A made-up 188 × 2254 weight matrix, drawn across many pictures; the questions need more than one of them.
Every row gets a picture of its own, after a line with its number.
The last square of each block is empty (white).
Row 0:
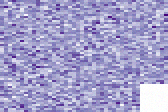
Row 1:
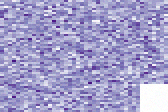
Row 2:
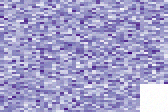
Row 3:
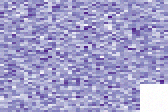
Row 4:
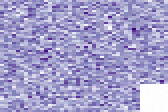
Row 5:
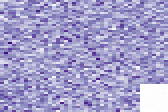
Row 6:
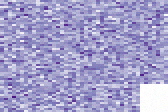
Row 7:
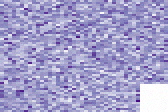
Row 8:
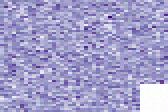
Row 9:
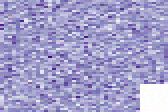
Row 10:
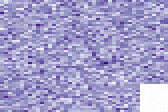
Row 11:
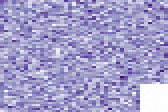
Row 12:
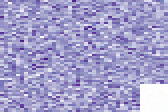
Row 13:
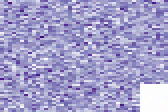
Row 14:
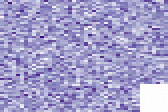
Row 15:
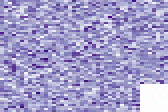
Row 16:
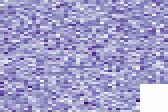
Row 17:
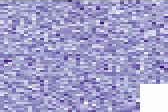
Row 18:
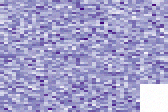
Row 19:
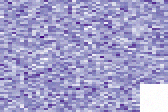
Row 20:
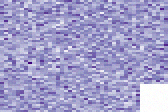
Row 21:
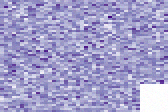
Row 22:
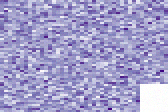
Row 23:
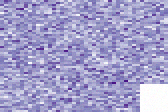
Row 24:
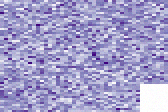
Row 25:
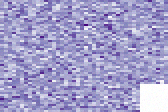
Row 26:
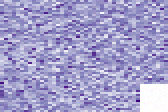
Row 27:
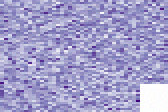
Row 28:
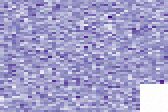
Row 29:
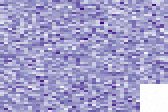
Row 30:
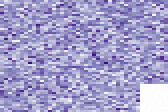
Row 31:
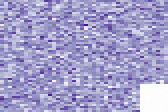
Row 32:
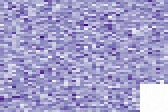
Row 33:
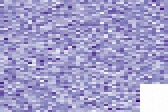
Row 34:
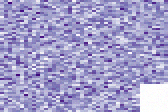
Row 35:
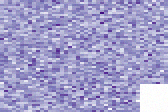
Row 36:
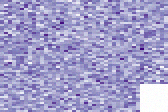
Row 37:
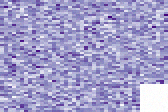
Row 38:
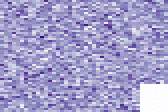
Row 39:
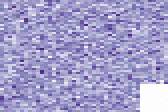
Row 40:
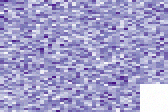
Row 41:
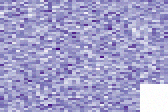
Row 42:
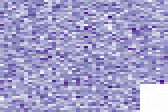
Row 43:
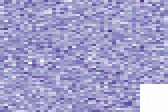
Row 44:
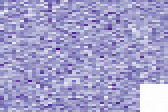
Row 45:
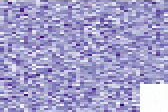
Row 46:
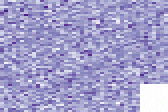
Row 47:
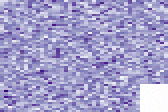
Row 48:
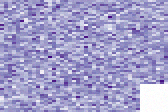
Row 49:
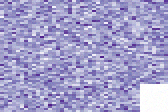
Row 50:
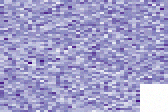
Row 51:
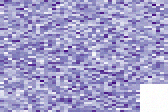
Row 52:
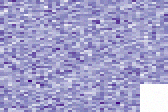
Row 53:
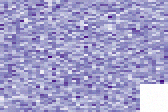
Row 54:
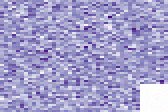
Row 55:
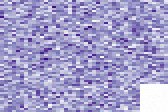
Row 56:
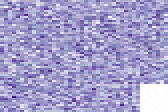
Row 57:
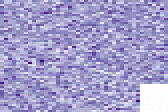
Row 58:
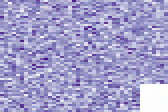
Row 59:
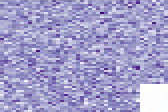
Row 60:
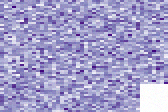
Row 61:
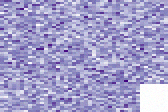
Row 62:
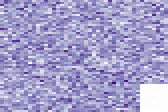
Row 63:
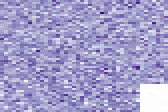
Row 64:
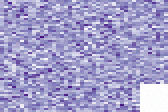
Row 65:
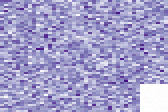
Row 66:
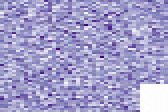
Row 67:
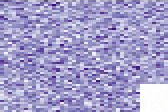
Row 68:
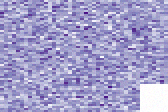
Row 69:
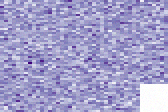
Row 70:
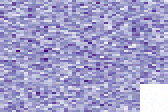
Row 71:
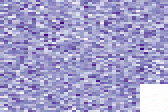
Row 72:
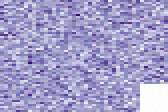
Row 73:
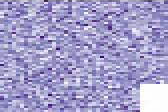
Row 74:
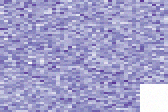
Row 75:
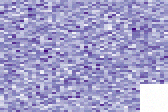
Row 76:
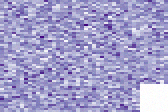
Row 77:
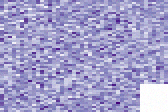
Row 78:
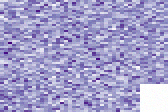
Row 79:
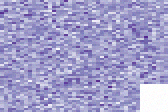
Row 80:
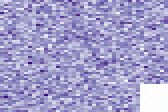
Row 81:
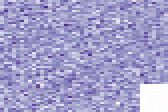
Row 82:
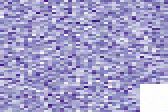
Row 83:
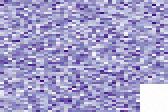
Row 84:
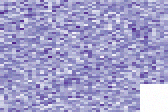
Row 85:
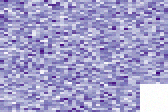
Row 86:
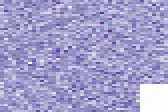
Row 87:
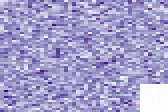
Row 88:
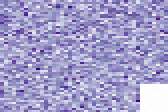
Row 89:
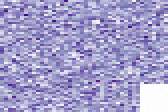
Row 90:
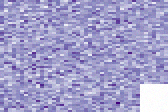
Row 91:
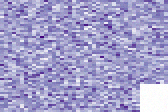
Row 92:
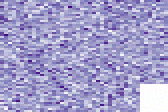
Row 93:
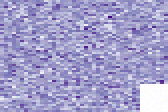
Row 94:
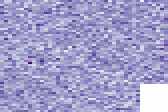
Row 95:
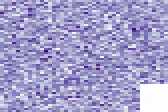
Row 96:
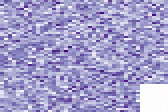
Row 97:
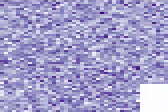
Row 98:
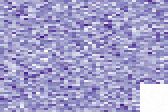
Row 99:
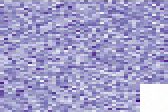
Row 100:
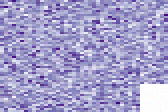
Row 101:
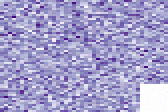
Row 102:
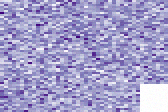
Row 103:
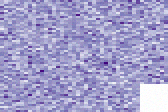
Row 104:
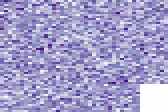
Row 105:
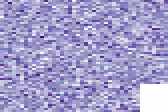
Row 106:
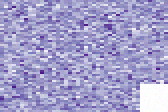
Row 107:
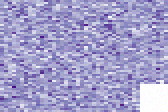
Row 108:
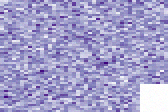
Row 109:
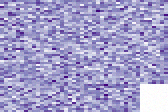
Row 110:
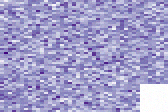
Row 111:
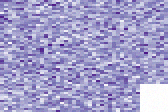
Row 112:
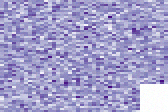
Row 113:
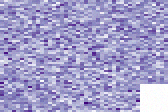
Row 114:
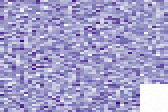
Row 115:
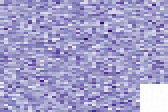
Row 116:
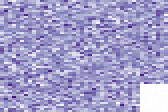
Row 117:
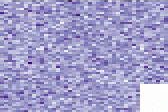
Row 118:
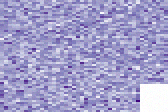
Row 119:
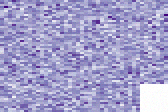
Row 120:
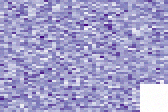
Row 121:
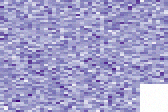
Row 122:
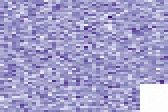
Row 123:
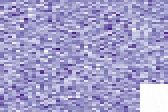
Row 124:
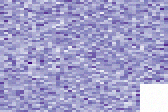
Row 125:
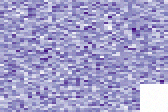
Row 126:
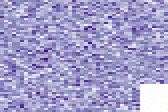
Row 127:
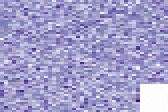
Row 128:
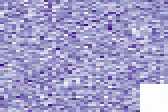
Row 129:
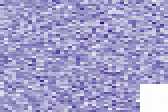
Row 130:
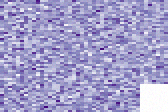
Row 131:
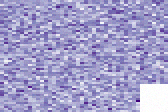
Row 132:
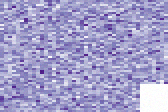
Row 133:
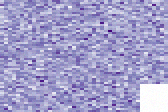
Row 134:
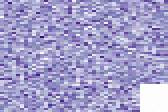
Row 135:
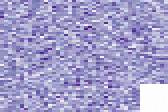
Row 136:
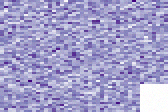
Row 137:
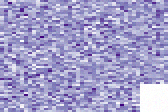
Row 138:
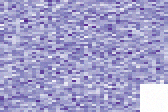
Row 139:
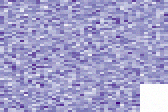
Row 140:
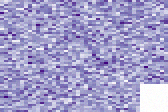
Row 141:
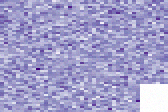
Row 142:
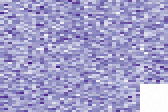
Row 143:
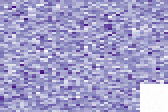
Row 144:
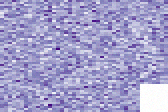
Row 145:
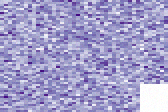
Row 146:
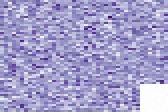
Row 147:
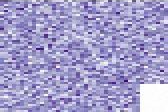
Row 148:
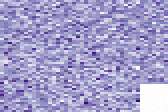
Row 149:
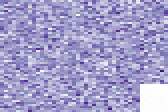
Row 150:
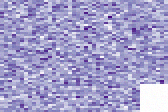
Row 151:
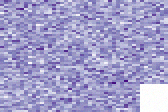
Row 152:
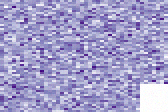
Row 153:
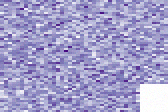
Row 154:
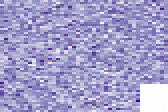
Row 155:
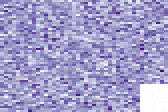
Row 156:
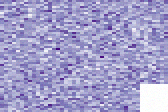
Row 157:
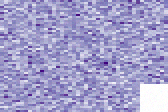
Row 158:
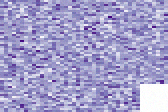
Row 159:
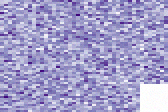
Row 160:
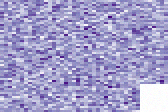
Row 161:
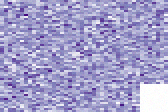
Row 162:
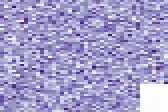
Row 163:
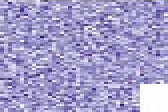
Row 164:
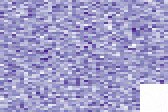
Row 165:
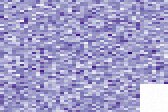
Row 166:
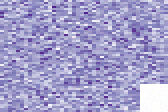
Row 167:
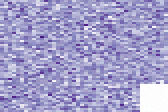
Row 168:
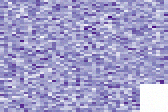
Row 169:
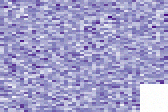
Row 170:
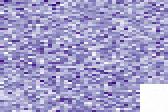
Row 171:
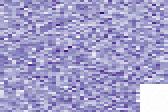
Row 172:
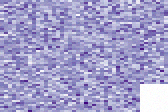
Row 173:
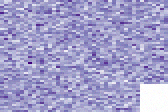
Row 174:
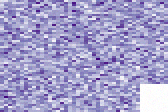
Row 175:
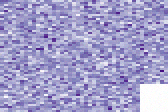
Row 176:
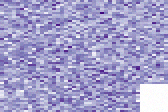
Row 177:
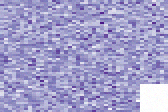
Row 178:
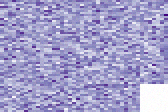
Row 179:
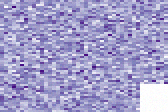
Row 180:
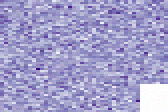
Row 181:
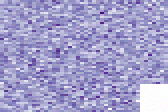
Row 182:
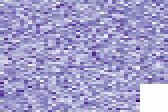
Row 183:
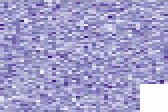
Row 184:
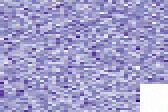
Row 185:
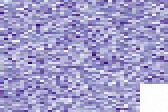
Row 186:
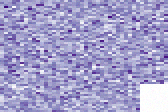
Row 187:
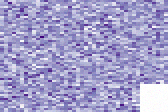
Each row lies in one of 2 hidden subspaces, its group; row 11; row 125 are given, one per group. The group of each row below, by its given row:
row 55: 125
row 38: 125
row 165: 125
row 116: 125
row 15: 125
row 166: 125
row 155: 11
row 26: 11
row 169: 125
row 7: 11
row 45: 125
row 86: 11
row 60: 125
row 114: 125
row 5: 11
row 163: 125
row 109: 125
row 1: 125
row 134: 125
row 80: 11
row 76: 125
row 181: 11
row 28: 125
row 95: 125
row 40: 11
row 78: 11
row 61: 11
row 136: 125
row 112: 125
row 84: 125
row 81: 125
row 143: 125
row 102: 11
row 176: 11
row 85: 11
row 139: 125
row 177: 11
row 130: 125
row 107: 125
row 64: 125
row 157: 11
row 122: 125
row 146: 125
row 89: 125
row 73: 125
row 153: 11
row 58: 125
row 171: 11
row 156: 125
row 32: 125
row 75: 125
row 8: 125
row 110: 11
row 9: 125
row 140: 11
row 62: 11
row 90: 125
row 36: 11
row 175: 11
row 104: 11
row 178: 125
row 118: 11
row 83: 11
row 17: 11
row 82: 125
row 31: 125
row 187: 125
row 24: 11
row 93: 125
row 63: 11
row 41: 125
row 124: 11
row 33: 11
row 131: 11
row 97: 11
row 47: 11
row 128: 125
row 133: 11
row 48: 125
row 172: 11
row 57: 11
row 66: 125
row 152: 125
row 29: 11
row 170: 11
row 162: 125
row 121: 11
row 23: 11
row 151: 11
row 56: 125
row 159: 11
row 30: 11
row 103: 11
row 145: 11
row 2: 125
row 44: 125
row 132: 125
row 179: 125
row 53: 125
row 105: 125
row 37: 125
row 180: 11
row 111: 11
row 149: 11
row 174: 11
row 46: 125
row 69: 11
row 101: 11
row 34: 125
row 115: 11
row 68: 125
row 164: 125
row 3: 125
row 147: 11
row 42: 125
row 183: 125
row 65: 11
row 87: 11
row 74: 11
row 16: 11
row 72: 11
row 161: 125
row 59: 11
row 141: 11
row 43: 11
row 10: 11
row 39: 125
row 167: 125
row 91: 125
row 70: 125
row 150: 125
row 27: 11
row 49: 125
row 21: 125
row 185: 11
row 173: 11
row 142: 11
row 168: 125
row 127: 11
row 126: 125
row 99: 11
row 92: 11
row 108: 11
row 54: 125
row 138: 125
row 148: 11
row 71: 11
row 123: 125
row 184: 11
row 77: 125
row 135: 125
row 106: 125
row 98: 125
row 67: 11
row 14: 125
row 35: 11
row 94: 11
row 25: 125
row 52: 125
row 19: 125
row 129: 11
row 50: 11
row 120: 125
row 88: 11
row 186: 125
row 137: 125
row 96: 11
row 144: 125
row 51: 11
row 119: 125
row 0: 125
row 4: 125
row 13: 125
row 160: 125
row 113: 11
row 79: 125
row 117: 11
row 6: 125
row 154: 11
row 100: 125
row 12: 125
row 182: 11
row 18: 11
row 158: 125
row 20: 11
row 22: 11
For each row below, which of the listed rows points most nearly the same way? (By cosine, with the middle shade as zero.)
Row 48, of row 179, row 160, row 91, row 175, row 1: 160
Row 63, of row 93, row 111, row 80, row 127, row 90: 111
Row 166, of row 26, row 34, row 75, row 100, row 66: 75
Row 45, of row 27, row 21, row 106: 106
